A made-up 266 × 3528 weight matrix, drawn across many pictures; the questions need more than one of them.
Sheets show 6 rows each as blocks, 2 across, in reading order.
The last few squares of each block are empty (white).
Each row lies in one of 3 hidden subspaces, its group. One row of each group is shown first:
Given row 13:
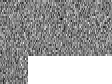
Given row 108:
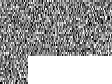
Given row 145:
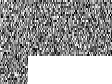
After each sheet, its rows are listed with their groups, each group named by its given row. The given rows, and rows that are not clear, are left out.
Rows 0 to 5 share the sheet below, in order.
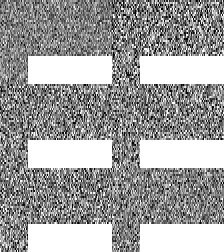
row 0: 13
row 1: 145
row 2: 145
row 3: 13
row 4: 13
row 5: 145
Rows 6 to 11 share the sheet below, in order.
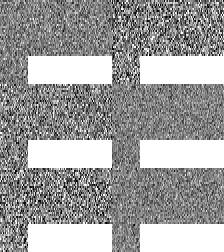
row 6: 13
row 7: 145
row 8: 145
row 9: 13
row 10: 13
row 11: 13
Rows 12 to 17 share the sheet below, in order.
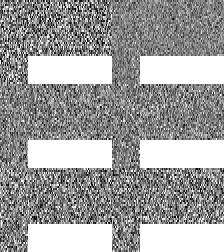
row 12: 108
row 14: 13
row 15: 108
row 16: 145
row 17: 145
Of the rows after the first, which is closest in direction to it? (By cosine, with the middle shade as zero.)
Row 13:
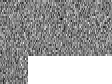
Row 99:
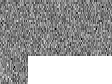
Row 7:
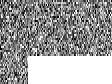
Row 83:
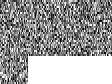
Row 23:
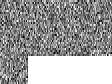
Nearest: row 83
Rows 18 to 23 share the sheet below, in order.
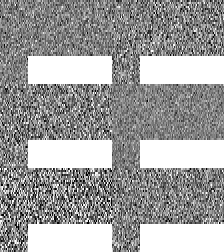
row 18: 108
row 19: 108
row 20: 108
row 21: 13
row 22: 145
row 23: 13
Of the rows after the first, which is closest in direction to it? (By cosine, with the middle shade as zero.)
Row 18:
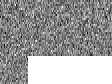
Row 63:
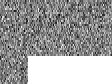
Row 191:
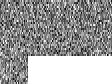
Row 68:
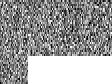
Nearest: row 191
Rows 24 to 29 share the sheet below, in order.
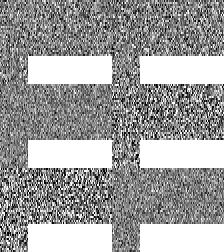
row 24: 13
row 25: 145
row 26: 13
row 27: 13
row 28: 108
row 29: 108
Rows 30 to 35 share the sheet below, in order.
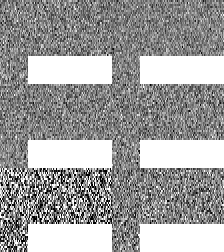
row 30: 13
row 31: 145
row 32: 13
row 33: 108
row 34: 145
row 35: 108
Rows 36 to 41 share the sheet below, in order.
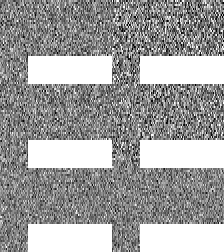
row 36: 13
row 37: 145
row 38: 13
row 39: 108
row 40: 145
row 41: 13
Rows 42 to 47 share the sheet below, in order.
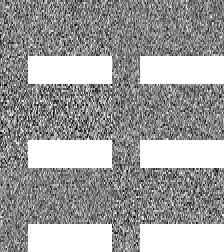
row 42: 108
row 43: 13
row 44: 145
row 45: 108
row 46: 145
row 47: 108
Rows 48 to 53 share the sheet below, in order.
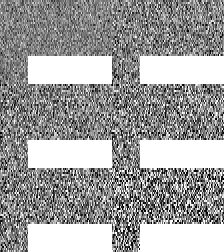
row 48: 13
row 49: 13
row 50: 145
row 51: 145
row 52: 145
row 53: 108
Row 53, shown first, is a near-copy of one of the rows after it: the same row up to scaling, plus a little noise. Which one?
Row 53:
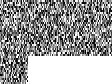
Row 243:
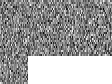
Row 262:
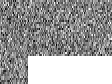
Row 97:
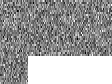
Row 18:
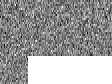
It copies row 97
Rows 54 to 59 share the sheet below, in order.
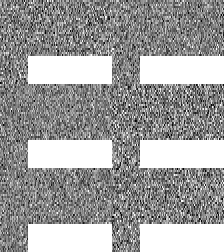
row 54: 108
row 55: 145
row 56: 108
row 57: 13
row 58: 13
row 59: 145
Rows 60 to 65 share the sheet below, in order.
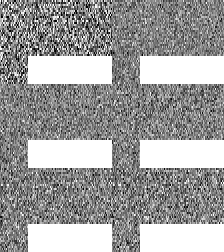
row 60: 145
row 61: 13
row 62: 13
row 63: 108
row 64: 145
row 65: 145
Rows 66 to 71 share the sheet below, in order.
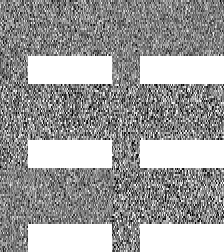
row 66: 13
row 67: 13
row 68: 108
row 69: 13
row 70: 13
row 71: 145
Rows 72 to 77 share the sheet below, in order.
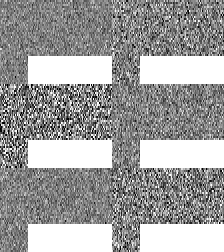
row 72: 145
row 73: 145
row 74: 108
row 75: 13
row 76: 108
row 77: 13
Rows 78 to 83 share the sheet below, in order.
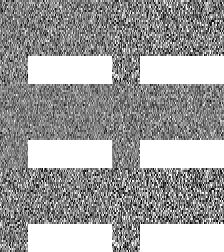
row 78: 108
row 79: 13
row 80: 145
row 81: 108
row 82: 108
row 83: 13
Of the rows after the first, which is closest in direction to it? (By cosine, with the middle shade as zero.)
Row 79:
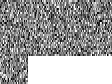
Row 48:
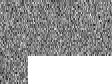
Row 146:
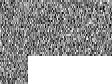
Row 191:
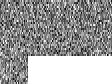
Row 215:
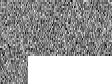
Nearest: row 191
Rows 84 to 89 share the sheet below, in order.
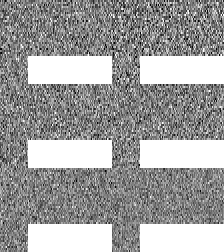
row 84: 145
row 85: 145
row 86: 13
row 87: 108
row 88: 145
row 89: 13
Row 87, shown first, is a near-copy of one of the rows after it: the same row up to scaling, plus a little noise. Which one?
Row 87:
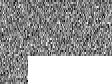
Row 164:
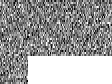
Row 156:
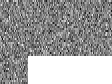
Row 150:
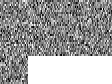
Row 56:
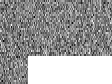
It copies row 164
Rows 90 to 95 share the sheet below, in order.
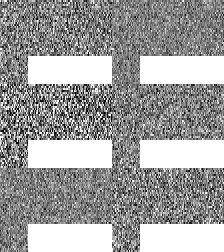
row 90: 145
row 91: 145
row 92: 145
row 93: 108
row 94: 13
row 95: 13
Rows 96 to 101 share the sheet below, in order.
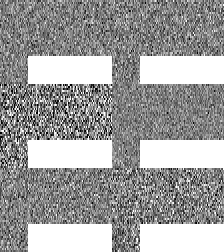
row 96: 108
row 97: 108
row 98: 145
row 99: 13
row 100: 108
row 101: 13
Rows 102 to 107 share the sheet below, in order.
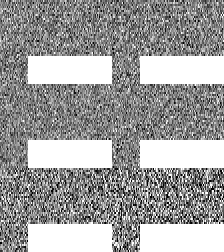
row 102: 108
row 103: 145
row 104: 13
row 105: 108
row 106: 108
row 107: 13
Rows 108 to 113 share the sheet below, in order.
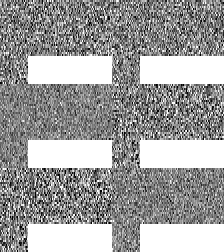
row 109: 145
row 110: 13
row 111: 13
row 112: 13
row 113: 13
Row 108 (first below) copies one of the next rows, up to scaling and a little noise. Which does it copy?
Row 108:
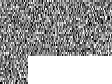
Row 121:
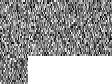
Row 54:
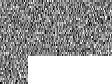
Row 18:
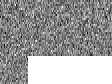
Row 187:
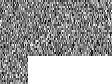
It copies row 54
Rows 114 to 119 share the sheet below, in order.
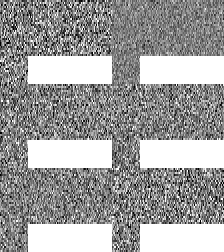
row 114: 108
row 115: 108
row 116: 145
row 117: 13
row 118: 145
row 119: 145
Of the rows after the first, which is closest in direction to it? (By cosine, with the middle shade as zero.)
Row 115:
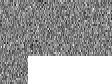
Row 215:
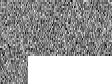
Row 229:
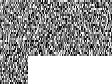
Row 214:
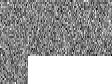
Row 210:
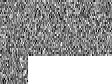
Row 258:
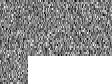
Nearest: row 229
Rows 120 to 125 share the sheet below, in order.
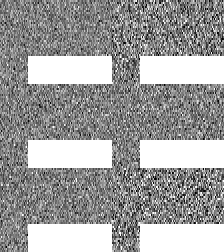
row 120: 13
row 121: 108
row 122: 108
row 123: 108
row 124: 145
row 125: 108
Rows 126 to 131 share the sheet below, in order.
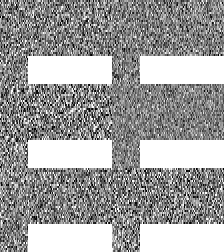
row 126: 108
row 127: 13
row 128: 108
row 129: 108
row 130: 145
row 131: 13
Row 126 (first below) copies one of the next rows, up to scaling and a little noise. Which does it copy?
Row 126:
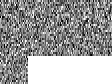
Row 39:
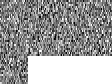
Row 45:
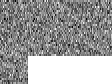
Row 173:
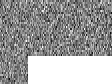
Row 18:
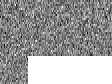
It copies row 18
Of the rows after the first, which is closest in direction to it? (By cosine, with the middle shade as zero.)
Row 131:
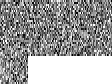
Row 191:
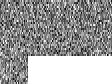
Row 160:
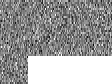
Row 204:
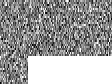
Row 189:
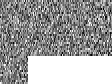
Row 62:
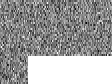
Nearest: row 191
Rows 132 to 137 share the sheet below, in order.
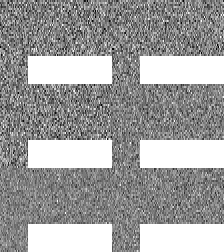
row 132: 145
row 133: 145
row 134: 13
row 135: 13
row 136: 13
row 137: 108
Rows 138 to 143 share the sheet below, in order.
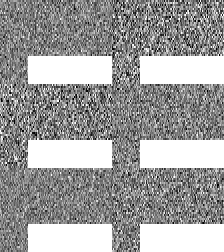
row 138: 13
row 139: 145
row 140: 145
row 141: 108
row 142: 108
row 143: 108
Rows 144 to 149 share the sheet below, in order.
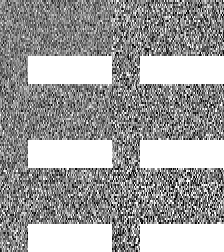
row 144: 13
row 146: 108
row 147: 13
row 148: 108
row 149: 13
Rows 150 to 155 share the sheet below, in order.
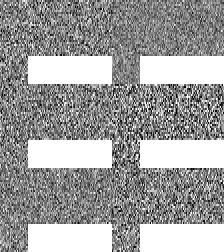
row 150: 108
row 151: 145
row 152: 108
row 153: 13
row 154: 13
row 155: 108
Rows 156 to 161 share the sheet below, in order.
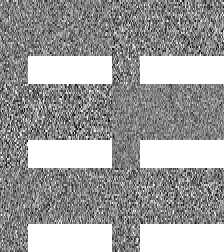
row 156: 108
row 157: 145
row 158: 108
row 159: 13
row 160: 108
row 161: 13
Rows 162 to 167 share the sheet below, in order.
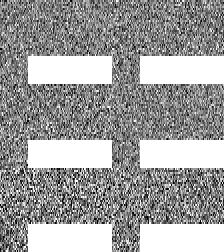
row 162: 145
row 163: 145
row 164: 108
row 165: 13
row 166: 13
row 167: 145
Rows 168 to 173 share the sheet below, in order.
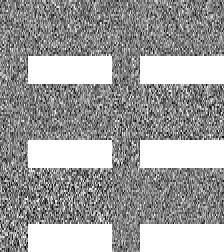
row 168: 13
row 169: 13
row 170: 13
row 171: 13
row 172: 108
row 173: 108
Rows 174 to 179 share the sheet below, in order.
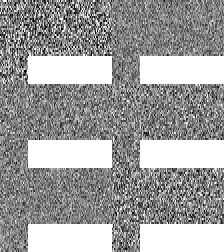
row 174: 13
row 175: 13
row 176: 108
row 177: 145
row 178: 13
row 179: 108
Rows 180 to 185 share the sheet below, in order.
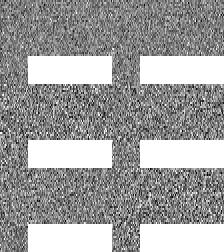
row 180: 145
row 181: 145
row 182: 145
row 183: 108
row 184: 108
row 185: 108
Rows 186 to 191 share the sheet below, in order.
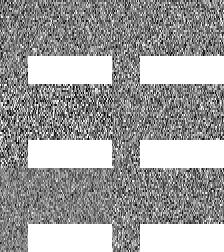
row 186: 145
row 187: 108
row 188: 145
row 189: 108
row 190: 108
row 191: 13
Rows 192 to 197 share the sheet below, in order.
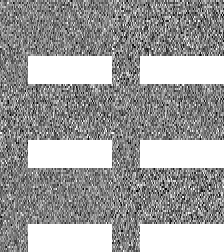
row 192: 145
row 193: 145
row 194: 145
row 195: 145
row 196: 145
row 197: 108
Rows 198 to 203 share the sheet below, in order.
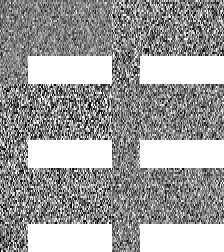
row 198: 145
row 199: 145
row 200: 108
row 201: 108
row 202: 13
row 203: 145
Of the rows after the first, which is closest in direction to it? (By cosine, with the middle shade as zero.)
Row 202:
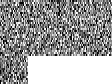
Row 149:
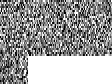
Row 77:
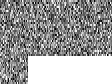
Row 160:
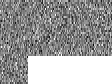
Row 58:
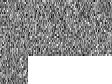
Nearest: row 149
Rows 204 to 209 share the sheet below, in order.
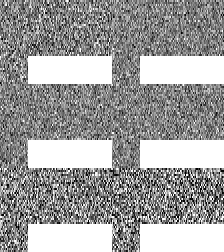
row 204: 108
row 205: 145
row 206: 13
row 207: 145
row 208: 145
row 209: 145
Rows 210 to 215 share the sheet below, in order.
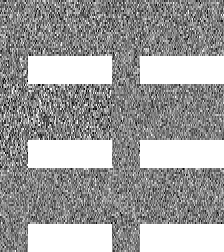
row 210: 13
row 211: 145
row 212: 108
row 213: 108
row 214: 145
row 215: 145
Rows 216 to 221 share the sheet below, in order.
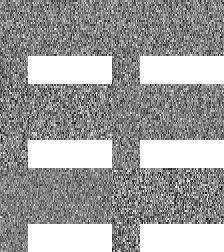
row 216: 13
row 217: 13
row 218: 145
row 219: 108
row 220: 145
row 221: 13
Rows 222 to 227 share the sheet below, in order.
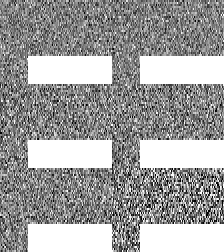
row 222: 108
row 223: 145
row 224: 145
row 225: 13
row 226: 145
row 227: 108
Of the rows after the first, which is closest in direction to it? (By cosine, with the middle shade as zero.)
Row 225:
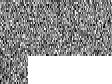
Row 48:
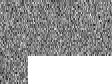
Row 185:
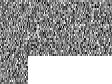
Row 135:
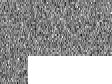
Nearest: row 48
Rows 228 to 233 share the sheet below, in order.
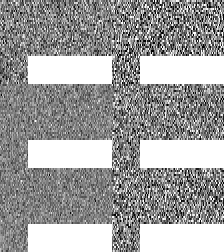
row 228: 13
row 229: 108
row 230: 13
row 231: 145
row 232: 13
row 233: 145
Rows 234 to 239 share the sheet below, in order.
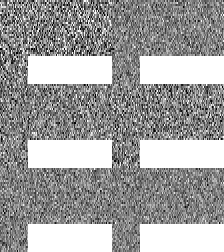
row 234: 145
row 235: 145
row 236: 145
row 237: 13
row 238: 13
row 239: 145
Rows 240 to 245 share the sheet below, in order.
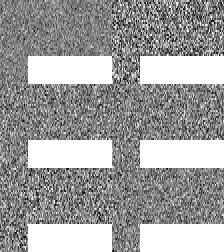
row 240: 108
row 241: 13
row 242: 13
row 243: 108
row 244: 108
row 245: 108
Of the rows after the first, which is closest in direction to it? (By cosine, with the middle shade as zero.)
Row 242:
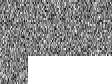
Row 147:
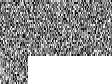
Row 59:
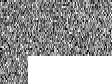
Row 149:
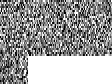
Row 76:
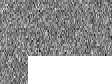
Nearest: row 147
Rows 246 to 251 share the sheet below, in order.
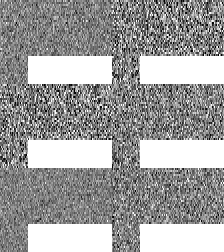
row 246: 145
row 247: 13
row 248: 13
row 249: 13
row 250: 108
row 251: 145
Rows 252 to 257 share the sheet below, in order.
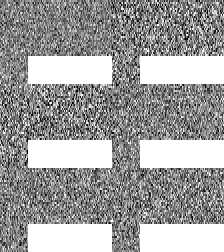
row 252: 13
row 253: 145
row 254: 108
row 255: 145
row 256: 13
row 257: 108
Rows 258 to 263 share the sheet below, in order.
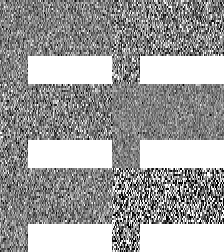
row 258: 108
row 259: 13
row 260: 145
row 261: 145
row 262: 108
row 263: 145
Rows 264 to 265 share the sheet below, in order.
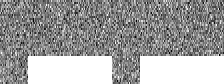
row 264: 13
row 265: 13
